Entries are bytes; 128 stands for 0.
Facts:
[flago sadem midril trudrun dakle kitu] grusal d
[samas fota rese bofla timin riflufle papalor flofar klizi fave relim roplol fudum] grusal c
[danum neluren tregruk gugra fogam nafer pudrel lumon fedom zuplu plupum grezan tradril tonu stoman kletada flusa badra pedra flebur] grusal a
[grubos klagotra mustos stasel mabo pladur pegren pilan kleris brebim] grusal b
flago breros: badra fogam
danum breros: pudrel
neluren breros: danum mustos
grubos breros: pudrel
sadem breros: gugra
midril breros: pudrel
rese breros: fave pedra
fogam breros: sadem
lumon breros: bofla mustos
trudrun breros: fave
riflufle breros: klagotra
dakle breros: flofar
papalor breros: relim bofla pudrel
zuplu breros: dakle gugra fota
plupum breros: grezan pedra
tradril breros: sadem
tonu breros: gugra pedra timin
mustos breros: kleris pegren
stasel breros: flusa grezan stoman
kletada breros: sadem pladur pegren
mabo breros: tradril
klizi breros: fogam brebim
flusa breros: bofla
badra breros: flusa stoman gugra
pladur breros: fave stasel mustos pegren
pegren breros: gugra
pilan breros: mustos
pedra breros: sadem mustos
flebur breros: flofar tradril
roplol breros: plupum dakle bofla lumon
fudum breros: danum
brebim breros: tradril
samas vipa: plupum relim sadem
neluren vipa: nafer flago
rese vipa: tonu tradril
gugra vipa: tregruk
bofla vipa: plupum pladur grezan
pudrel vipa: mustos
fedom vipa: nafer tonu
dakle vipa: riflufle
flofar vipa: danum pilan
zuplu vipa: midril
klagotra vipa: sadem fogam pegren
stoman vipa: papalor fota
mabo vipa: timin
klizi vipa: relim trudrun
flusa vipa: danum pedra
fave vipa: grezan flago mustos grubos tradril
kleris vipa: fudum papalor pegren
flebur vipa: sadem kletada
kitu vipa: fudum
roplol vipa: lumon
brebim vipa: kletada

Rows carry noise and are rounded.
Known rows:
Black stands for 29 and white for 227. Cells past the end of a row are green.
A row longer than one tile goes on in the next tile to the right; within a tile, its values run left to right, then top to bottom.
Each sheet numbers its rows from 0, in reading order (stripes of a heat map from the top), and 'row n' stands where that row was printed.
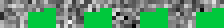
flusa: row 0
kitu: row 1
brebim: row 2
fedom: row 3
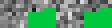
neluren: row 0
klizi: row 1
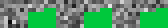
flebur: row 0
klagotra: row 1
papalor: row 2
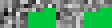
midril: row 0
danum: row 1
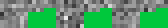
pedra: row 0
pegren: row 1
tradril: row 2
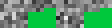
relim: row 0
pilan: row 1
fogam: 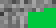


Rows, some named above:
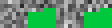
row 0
fota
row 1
trudrun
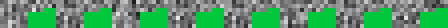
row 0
dakle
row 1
pladur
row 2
fudum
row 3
pegren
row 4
pladur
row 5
kletada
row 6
pladur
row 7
bofla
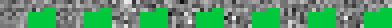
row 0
tradril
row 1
plupum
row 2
flofar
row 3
zuplu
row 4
pilan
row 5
flago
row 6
pegren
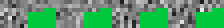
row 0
mabo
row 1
pedra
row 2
mustos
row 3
sadem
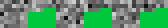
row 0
stoman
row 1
fave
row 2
rese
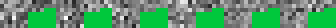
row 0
samas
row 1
kleris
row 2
mabo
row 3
flofar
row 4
grezan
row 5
pudrel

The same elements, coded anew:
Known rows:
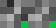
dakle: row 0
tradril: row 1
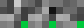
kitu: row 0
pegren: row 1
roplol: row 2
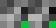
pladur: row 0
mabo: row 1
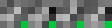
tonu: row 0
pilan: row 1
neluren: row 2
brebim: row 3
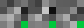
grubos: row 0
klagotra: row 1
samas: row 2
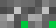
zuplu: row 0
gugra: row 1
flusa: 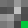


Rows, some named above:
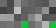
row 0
stoman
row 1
samas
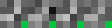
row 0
fedom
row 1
pegren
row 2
fedom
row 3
tradril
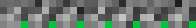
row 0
kletada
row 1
dakle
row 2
mustos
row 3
flebur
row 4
midril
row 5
rese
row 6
flago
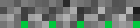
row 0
flofar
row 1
fave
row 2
trudrun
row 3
pudrel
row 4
brebim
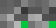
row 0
samas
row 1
bofla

